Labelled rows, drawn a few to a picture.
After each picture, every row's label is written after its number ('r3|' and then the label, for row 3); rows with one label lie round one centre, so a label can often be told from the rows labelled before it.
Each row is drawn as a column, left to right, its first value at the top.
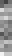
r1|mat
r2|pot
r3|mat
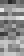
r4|mat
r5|mat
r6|pot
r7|pot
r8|mat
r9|mat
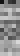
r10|pot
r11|mat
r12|pot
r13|pot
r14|mat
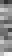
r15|mat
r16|pot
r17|pot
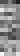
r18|mat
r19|mat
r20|mat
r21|pot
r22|pot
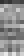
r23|pot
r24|pot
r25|pot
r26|pot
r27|pot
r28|pot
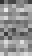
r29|pot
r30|mat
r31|pot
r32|pot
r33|mat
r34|mat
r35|mat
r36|pot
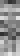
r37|mat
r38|mat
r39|pot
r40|pot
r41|mat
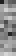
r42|pot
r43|mat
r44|mat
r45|mat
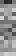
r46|mat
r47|pot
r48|pot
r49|mat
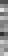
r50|mat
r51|mat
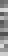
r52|mat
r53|mat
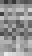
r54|mat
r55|pot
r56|mat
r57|pot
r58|mat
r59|mat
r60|pot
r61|mat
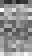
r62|mat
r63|pot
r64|pot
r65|mat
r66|pot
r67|pot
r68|pot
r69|mat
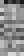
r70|mat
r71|pot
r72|pot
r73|pot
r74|pot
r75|pot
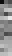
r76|pot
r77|mat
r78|mat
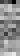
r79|pot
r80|mat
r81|pot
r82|pot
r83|mat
